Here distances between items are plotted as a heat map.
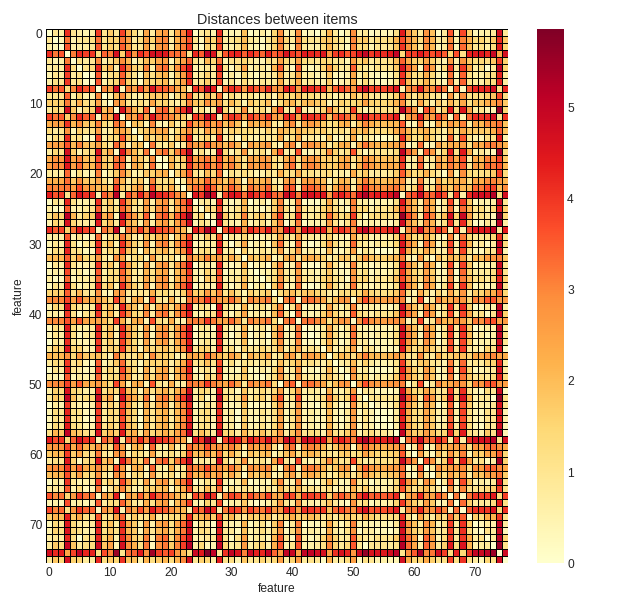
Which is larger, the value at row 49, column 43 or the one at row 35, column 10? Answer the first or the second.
the second
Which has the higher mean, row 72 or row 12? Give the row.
12
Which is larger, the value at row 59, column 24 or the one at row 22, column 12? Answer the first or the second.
the first
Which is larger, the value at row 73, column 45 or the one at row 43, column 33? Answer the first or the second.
the first
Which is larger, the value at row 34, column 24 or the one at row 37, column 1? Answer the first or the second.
the second
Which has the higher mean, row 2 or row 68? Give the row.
68
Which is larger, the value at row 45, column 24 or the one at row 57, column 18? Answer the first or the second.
the second
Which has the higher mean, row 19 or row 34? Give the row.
19
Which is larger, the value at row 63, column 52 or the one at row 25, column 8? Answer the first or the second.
the second
